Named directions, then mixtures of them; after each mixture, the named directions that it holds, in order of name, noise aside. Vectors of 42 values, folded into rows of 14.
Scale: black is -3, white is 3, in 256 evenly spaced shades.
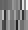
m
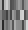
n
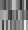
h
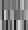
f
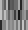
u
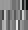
m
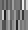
m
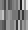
m, u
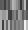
h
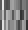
f, n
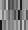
u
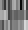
h, u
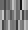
h, m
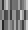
m, n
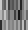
u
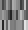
h, n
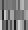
f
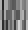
f, n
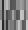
f, n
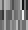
m, n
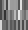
u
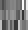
f, m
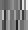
m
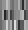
f, n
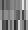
f, m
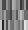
h, n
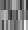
h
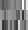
f, m
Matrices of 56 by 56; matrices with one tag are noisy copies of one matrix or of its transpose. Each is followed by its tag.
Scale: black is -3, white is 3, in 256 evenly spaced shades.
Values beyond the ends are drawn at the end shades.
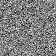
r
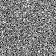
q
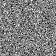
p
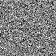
p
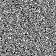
p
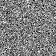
q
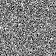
q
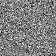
p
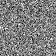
q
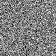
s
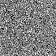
r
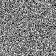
s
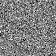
p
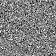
p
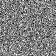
s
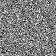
p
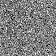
r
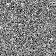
q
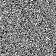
p
